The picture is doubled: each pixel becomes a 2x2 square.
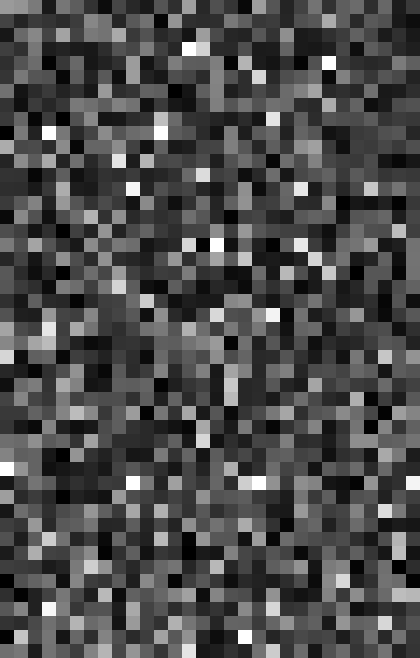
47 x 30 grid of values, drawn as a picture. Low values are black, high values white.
Slope: none. Grain: fine. Average level on the scale: 30%. Histogram: skewed, a long tail of high values. Mirror symmetry: none.
